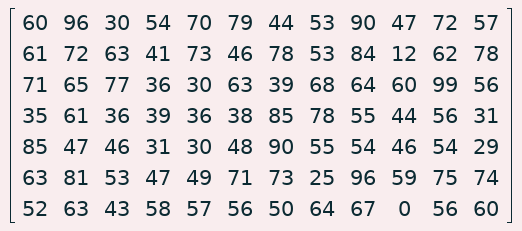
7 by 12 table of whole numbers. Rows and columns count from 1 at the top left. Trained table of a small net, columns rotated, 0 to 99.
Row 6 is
63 81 53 47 49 71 73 25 96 59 75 74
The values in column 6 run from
38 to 79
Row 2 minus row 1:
1 -24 33 -13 3 -33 34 0 -6 -35 -10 21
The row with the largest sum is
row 6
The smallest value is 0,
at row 7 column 10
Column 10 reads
47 12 60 44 46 59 0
